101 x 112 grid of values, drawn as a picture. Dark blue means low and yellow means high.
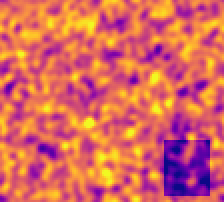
Mirror symmetry: none. Grain: blotchy. Ninth with the lowest average: bottom right. Odd patch: lower, in the bottom right.
